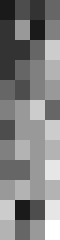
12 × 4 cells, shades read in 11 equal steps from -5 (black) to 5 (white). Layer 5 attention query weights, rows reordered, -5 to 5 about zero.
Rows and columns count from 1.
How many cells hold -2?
4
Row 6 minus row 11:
-3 5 5 -5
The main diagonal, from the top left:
-4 1 -1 2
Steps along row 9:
same up up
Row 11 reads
3 -4 -2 4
